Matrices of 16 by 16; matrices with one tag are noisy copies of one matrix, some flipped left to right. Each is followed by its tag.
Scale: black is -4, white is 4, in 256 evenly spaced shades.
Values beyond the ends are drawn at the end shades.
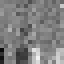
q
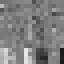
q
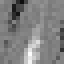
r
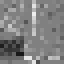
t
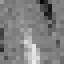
r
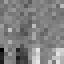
q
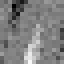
r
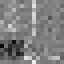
t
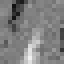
r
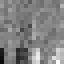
q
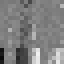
q
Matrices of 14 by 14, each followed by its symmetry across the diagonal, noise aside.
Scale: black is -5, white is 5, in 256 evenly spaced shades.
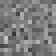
neither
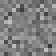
antisymmetric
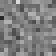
antisymmetric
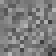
symmetric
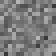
symmetric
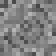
symmetric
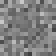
symmetric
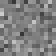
antisymmetric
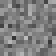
neither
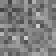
symmetric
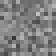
antisymmetric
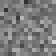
neither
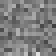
neither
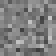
antisymmetric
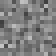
antisymmetric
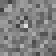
symmetric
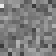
neither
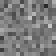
neither
